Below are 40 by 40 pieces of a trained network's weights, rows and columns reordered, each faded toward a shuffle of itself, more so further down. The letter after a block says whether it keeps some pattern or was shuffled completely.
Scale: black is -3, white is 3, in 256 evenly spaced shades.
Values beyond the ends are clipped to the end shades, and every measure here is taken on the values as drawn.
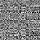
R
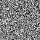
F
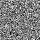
F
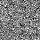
F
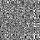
R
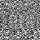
R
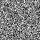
F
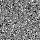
F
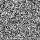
F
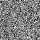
F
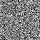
F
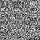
R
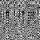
R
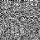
R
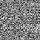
R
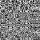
R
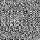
R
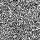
F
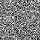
R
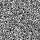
F
